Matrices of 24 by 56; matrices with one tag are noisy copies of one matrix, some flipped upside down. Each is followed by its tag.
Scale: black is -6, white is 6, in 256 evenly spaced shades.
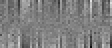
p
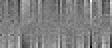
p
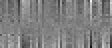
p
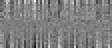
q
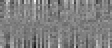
q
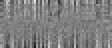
q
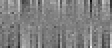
p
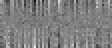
q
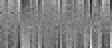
p
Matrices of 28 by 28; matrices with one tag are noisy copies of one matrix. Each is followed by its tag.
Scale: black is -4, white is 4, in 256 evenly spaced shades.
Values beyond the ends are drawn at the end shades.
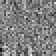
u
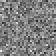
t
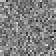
t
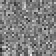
u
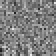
u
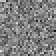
t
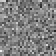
t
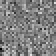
u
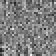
u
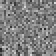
u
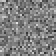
t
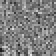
u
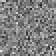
t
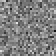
t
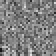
u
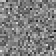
t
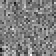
u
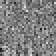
u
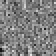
u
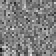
u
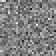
t
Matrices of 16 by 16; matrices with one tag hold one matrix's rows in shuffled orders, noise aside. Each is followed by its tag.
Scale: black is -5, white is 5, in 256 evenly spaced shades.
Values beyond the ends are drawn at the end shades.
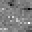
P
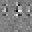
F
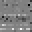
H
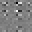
F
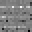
H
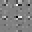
F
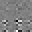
F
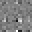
F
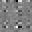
F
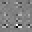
F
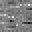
P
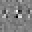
F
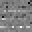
H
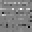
H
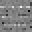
H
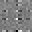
F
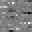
P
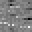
P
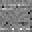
H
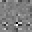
F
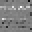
H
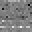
H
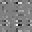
F
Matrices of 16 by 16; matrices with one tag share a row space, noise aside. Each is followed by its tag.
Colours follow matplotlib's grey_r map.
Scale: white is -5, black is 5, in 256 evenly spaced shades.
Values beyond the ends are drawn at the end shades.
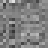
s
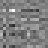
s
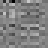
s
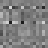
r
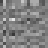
s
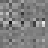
r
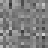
r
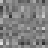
r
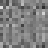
r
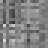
s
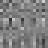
r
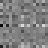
r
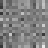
r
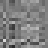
s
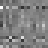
r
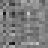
s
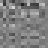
s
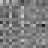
r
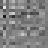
s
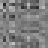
s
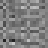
s
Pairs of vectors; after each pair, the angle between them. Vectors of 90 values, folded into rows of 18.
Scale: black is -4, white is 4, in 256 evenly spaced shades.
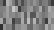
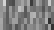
partly opposed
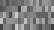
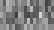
partly opposed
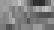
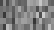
partly opposed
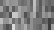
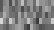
orthogonal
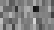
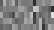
partly opposed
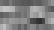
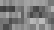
nearly opposite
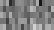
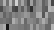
orthogonal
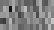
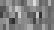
partly opposed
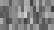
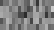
nearly opposite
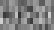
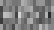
nearly opposite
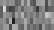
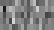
nearly opposite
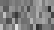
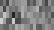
partly aligned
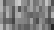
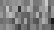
partly aligned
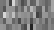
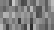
nearly parallel
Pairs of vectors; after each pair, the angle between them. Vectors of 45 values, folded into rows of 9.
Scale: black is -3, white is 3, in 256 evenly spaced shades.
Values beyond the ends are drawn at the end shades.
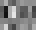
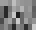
partly aligned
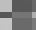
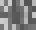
partly aligned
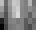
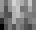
nearly parallel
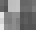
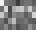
orthogonal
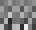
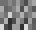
nearly parallel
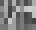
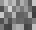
orthogonal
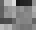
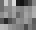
nearly parallel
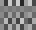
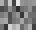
partly aligned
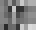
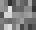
partly opposed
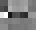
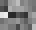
nearly parallel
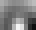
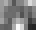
nearly parallel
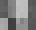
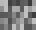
orthogonal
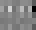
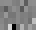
orthogonal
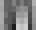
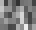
partly aligned
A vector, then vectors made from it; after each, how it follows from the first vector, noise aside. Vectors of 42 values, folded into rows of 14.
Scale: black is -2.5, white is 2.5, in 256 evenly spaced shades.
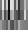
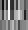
negated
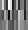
sign-scrambled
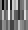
sign-scrambled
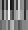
negated
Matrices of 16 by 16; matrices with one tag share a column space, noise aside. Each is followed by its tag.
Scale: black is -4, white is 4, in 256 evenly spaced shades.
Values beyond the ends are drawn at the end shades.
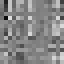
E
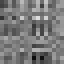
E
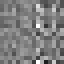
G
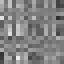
E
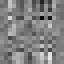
E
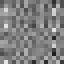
G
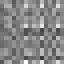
G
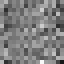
G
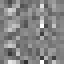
G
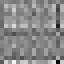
G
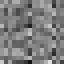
G
